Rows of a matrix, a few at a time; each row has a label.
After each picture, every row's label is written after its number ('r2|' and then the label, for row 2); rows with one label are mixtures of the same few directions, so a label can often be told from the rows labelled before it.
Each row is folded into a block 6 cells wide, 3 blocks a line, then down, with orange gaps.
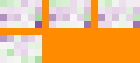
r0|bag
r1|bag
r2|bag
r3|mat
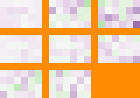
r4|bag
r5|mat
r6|mat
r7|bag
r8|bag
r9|mat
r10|mat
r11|bag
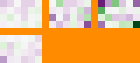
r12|mat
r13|bag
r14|mat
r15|mat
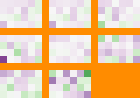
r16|mat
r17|mat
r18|mat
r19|mat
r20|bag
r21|bag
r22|mat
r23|mat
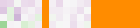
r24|mat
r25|bag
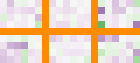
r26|bag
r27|bag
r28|mat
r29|bag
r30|mat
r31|bag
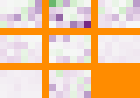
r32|mat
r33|mat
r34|mat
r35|bag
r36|bag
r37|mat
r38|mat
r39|bag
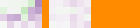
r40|mat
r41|bag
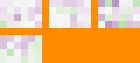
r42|mat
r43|bag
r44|bag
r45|mat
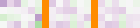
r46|bag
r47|bag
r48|bag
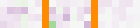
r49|bag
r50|mat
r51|mat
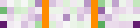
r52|mat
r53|mat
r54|mat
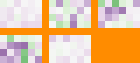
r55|mat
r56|bag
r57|bag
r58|bag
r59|bag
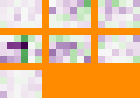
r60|mat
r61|mat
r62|bag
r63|bag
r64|bag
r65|mat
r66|mat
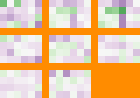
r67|bag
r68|bag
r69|bag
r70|mat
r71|bag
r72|bag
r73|bag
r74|bag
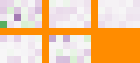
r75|mat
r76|bag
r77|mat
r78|bag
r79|bag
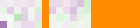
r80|mat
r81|mat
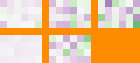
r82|mat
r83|bag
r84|bag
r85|mat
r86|mat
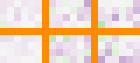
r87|mat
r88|mat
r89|mat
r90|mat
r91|bag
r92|mat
